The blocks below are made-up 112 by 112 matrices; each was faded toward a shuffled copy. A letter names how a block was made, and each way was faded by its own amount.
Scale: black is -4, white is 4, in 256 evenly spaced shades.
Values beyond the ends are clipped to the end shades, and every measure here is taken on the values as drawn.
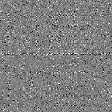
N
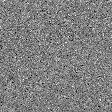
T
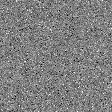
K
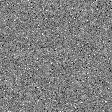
K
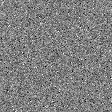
T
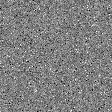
K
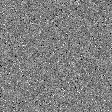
K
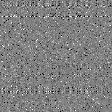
N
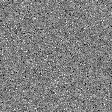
T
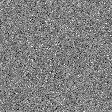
T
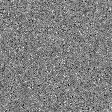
K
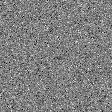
T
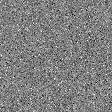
T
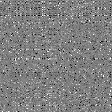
N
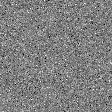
K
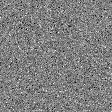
T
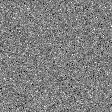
T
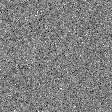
K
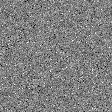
T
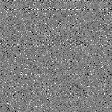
N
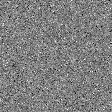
T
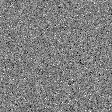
T
